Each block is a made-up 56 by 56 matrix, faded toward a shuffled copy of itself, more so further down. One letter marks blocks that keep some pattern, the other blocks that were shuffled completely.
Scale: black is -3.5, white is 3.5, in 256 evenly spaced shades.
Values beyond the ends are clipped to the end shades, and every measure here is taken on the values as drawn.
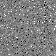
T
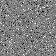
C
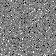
C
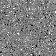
C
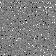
T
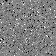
C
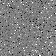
C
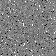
C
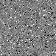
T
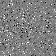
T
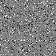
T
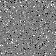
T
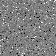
C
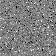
C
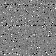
T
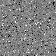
C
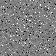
C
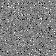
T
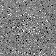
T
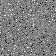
C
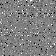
T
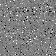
T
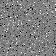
C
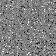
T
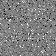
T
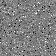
C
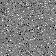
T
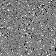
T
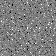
C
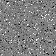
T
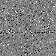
T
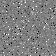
C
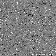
T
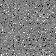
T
